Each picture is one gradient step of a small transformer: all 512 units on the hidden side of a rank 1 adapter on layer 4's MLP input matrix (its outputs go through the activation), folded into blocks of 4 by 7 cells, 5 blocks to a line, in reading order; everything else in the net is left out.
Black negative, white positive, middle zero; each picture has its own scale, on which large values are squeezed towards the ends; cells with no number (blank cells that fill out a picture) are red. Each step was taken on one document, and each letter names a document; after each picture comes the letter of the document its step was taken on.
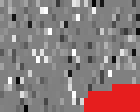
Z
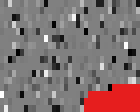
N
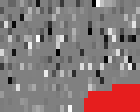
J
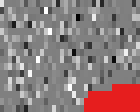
Z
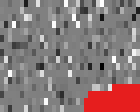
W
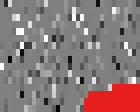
N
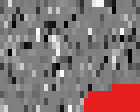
J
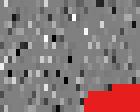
N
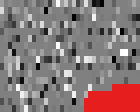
Z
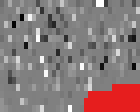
J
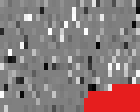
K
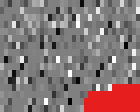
W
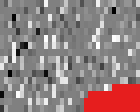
N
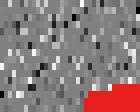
K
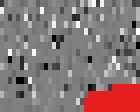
K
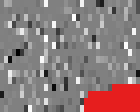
N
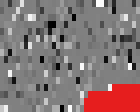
J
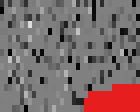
Z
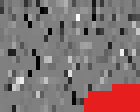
Z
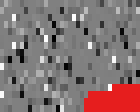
N
